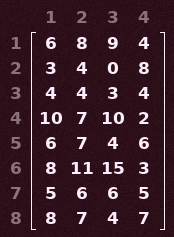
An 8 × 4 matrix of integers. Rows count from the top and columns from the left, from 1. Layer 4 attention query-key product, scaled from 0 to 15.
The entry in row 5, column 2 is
7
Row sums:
27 15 15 29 23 37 22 26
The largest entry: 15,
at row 6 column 3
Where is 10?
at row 4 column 1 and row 4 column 3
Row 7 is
5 6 6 5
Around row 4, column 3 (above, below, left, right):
3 4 7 2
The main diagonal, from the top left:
6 4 3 2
